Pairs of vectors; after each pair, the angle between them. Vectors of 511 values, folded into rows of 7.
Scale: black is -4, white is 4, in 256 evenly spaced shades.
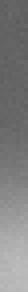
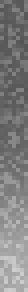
nearly parallel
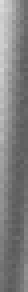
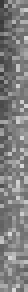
partly opposed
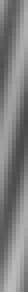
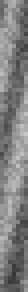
nearly opposite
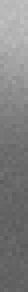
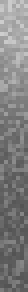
nearly parallel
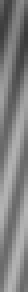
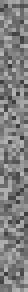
orthogonal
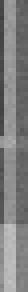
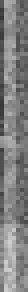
nearly parallel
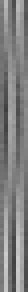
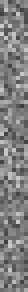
orthogonal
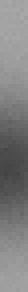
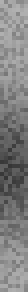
nearly parallel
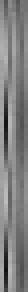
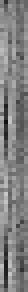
nearly parallel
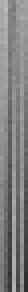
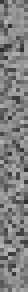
orthogonal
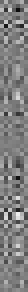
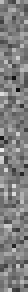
orthogonal
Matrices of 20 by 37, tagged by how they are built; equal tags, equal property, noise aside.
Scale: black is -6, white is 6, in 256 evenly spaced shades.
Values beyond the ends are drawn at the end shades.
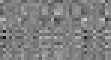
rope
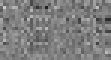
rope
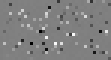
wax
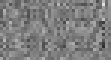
rope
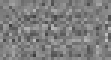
rope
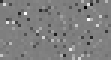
wax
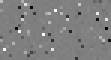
wax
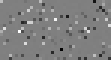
wax
